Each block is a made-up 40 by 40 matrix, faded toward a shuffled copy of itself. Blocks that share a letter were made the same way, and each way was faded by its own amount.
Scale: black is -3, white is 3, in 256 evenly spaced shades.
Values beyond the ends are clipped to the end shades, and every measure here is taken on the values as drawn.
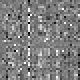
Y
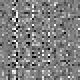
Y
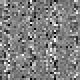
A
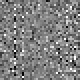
A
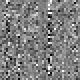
A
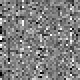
A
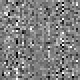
A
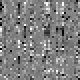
Y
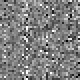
A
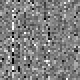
A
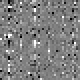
Y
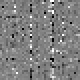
Y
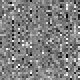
A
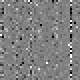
Y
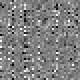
Y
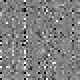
Y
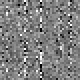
A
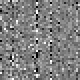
A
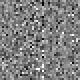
A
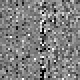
A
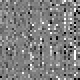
Y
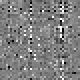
Y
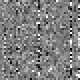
A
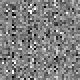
A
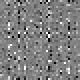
Y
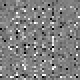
Y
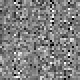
A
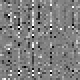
Y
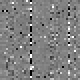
Y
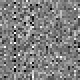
A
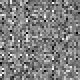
A
